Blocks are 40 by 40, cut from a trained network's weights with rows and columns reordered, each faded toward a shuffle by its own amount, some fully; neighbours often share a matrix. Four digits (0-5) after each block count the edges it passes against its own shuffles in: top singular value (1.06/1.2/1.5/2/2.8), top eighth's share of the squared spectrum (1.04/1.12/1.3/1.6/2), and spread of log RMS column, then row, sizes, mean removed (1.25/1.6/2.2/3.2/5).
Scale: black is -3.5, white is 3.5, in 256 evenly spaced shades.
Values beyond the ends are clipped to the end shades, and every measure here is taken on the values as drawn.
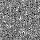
0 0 0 0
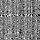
3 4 0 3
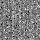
2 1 0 0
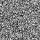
2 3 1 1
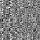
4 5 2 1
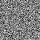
0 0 0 0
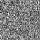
2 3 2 0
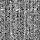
3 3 0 1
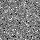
0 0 0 0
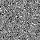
0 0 0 0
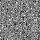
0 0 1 0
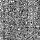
2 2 0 1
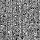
2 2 0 0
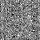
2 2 0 0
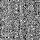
2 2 0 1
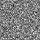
3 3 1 1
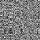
3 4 2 0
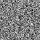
2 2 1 0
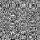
3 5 2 2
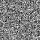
1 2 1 0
